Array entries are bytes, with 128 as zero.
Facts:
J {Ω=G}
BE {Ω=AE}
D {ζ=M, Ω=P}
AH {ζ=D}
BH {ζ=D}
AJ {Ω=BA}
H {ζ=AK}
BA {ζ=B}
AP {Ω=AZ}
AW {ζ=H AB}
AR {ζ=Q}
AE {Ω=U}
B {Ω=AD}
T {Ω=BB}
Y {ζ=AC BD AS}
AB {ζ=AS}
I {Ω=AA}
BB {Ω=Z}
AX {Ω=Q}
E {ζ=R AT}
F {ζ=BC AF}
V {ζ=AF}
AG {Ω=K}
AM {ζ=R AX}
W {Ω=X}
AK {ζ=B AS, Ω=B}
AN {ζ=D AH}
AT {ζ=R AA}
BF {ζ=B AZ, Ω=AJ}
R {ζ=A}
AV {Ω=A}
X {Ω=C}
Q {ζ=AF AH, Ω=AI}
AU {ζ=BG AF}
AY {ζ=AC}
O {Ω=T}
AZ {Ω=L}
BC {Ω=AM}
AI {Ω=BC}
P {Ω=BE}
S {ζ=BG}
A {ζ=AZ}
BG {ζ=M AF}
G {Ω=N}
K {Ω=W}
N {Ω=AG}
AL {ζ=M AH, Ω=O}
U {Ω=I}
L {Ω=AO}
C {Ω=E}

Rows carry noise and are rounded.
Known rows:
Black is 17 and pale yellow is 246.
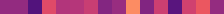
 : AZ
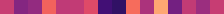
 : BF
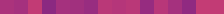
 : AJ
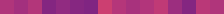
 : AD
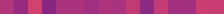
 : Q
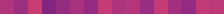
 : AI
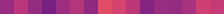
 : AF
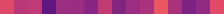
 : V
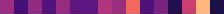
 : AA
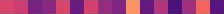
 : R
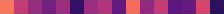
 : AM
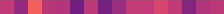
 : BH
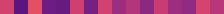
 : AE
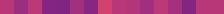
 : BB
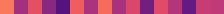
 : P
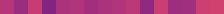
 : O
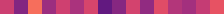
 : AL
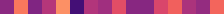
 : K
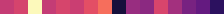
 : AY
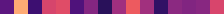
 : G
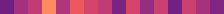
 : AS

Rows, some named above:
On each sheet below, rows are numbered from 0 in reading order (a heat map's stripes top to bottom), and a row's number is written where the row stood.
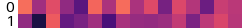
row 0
P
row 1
I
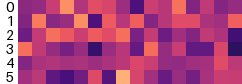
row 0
AB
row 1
W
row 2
BD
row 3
AM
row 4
M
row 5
BC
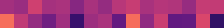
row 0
AH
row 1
AM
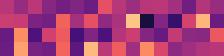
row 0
Z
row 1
AX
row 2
N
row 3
C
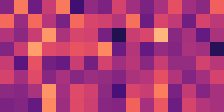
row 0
AG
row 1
D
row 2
AW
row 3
AC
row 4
AE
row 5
AR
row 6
H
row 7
B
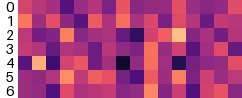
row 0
F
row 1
P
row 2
BA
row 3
A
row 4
J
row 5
AK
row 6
AZ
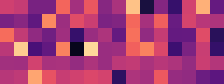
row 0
AX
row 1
B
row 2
AM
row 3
E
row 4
AH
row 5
Y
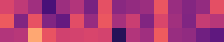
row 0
F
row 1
BE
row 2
Y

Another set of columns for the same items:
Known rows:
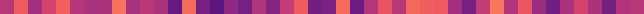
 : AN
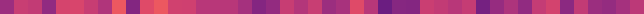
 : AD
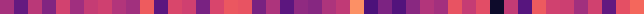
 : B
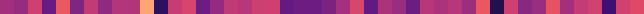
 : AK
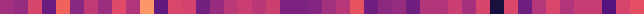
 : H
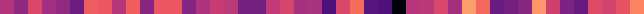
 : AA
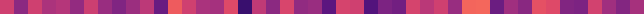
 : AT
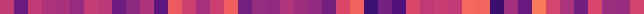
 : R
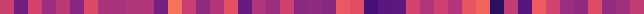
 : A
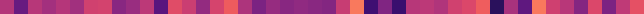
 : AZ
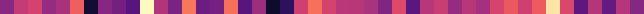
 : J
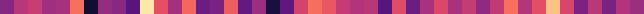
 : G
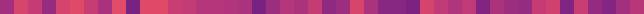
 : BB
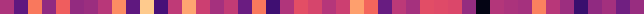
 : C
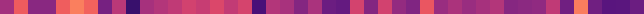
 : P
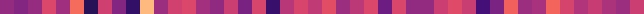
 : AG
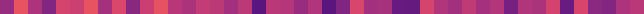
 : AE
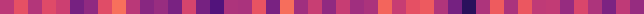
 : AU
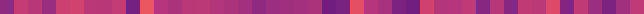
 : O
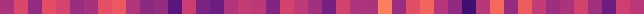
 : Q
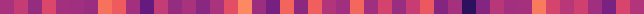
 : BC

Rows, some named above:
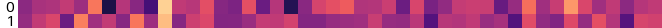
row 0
N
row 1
AY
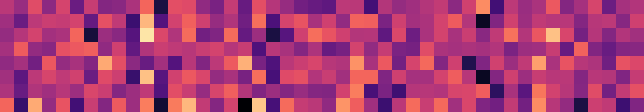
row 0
BF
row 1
W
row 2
G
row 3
BE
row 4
AF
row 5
W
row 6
AZ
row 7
E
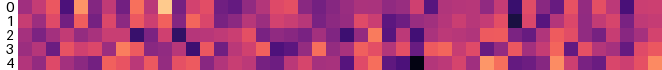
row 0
Y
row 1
BA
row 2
AX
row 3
M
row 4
AA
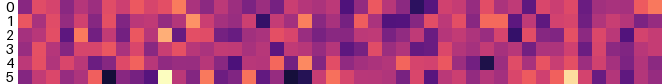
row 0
I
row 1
AM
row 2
AW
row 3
AE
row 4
F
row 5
J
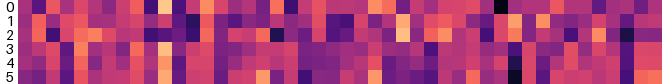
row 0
X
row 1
AL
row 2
D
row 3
AY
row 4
H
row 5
AS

